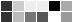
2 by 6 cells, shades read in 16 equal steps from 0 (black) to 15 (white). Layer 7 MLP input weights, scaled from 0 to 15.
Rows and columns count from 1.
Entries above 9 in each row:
4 2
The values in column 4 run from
5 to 14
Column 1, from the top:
3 3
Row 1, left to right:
3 12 14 14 0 10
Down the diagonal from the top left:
3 11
